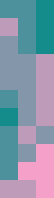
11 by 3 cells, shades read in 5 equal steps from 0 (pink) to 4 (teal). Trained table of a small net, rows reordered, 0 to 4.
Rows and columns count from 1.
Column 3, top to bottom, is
4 4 4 1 1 1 1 2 0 0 0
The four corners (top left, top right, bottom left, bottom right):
3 4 1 0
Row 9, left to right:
3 2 0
